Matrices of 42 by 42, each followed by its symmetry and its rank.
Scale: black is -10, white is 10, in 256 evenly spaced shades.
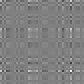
symmetric, rank one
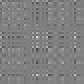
symmetric, rank two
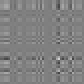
symmetric, rank one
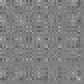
symmetric, rank three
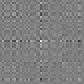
symmetric, rank two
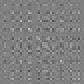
symmetric, rank three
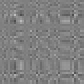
symmetric, rank three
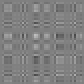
symmetric, rank one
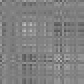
symmetric, rank two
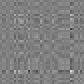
symmetric, rank two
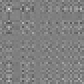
symmetric, rank three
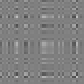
symmetric, rank one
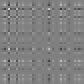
symmetric, rank one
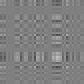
symmetric, rank one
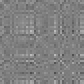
symmetric, rank three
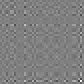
symmetric, rank two
